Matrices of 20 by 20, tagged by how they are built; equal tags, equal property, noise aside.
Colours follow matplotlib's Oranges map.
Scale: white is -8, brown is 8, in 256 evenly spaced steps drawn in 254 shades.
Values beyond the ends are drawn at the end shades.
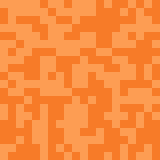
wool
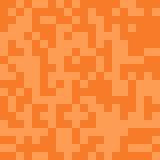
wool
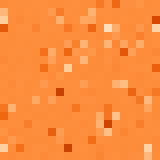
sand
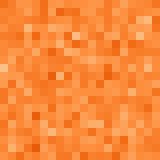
wool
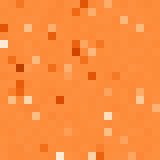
sand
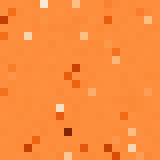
sand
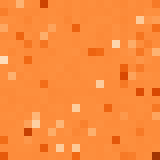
sand
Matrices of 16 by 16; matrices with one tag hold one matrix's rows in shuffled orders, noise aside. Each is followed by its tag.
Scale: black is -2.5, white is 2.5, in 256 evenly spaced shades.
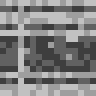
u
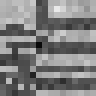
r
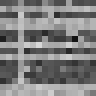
u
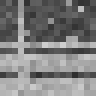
u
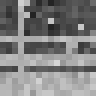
u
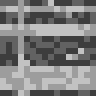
u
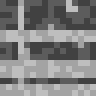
u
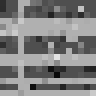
u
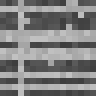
u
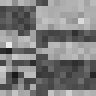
r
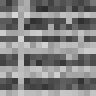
u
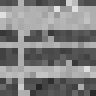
u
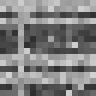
u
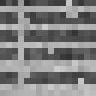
u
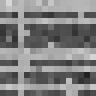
u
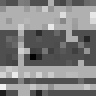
u
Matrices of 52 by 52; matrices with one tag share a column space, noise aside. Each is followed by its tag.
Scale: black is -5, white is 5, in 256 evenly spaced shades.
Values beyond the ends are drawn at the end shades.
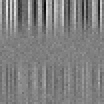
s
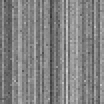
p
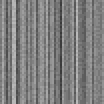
p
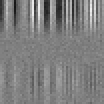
s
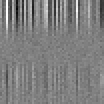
s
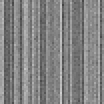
p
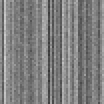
p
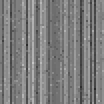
p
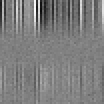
s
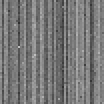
p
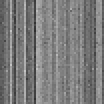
p
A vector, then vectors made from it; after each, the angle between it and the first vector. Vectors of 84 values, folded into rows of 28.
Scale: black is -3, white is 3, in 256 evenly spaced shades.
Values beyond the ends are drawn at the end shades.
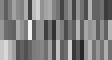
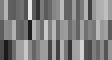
nearly opposite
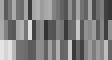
nearly parallel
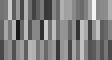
partly opposed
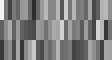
orthogonal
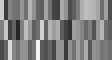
orthogonal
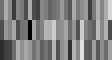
nearly opposite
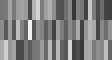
nearly parallel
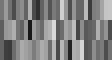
nearly opposite
